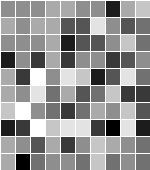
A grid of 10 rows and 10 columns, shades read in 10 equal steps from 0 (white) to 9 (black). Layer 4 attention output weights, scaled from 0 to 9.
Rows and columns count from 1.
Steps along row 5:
up down up down up up down down up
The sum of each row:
39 41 46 54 37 43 38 44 41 46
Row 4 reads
8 4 7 3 7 4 4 7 6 4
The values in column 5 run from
1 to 8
